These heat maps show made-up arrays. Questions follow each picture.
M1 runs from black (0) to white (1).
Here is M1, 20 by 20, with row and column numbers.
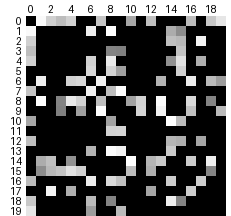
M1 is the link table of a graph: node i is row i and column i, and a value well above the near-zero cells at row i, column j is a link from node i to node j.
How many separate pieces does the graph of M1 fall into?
1
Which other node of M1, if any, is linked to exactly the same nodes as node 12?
node 2
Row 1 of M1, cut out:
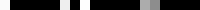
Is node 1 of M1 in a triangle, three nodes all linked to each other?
no
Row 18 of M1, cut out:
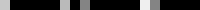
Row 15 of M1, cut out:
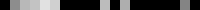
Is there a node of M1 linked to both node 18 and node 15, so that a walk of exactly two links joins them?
no
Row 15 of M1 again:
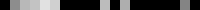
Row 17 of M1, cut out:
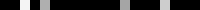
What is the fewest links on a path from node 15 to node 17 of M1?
2
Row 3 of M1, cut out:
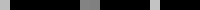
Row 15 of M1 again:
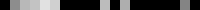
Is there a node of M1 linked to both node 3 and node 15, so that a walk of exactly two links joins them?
no
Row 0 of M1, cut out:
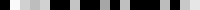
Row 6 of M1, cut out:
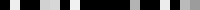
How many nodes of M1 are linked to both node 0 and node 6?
6
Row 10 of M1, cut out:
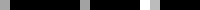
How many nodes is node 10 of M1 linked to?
4
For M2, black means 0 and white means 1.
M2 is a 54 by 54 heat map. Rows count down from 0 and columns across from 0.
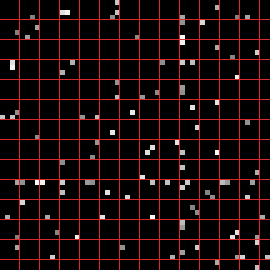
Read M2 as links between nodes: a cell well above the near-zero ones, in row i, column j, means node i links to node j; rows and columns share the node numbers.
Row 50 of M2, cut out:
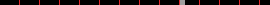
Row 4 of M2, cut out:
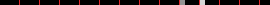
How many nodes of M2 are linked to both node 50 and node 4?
1
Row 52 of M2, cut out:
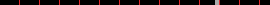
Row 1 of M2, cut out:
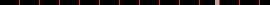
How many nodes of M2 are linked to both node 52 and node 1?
1
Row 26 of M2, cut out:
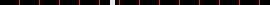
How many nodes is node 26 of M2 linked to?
1
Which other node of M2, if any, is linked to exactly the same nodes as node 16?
node 0
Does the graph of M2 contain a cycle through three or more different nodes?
no
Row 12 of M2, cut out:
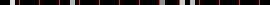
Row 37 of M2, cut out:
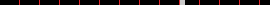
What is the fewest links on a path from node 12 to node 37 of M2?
2
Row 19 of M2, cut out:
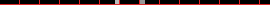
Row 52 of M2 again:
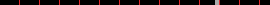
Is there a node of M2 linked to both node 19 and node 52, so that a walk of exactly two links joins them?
no
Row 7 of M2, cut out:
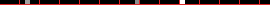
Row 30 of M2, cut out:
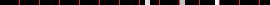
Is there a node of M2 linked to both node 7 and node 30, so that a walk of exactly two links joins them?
yes
